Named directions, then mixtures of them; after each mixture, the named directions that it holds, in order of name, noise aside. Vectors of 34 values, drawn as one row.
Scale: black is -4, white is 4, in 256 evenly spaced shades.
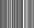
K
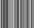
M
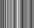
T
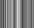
T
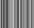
M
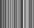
K, T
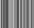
M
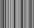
K, T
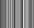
K, T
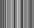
K, T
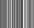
K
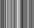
T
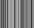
M, T
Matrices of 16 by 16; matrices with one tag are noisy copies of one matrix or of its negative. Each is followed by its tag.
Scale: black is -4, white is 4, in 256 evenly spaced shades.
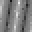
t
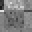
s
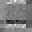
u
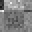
s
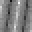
t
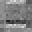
u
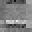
u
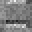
u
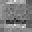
u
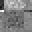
s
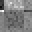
s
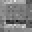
u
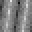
t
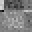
s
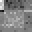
s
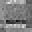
u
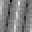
t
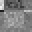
s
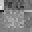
s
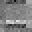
u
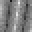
t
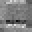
u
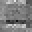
u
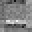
u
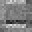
u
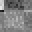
s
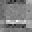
u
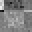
s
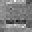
u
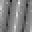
t
